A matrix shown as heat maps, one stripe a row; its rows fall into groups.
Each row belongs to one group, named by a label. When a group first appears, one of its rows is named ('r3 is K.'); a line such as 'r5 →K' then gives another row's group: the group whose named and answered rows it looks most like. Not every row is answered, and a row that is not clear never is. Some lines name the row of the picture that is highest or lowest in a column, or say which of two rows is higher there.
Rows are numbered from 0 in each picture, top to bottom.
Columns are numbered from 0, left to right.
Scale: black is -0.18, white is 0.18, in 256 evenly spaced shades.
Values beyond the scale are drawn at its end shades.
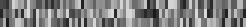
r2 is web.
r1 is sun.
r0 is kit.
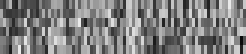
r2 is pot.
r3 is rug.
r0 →rug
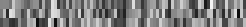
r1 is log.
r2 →rug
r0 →log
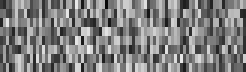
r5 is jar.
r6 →web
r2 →kit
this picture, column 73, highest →0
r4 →kit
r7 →kit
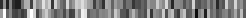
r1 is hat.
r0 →jar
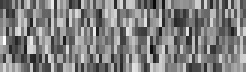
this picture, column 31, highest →3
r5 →hat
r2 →pot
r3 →web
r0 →sun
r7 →log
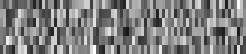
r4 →log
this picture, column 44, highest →4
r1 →pot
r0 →rug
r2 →web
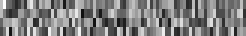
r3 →kit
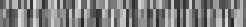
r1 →pot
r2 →pot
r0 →kit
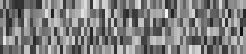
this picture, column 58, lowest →0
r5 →sun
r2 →sun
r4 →log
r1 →jar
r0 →rug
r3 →web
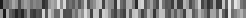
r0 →sun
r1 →rug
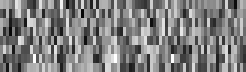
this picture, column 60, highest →3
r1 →kit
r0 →web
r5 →jar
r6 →jar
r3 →hat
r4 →pot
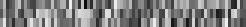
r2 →jar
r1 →jar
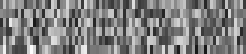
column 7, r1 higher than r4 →No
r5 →hat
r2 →log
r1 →sun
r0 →log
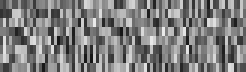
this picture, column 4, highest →1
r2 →web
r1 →kit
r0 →rug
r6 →web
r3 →hat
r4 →jar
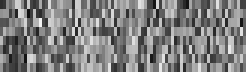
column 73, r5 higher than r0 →Yes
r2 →sun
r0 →kit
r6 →hat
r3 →log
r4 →rug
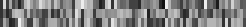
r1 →kit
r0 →jar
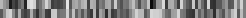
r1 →log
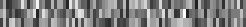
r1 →hat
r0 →pot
